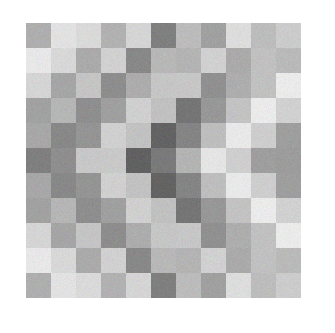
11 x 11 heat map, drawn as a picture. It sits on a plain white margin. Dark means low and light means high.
The centre is the roughest part. The centre is the ninth with the lowest average. It is mirror symmetric from top to bottom. Overall the values sit about 70% of the way up the scale.
